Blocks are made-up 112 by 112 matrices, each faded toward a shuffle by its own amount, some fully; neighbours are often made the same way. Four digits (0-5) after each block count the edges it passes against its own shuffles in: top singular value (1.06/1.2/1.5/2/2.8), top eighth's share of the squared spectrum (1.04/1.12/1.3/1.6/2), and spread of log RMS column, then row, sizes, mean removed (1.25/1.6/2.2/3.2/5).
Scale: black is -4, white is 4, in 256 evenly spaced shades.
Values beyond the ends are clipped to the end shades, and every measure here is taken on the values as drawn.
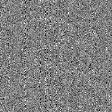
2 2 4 0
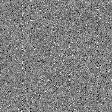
1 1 2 0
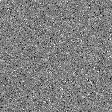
2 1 0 0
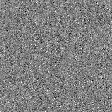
3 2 0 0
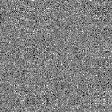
4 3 2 2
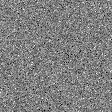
0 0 0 0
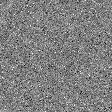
0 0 0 0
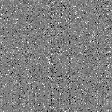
4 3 2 1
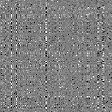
5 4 3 2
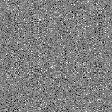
4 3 2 1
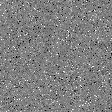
2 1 0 0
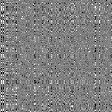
5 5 4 3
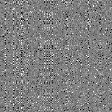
5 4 3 2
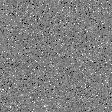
1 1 0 0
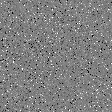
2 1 0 0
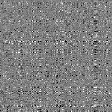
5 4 3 3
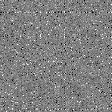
4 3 2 2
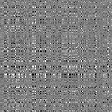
5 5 4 4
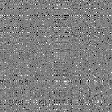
5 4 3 3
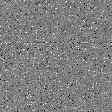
3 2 0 1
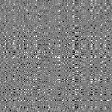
5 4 3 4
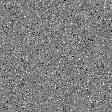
2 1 0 0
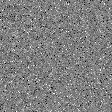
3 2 0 0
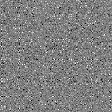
4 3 2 2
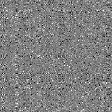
4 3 2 2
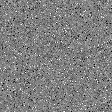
0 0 0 0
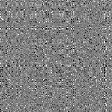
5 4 3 3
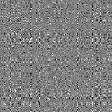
5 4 3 3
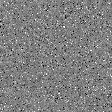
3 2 0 0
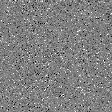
3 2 1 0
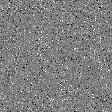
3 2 0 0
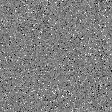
2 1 0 0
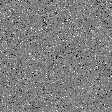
0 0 0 0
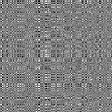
5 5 4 4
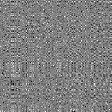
5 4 3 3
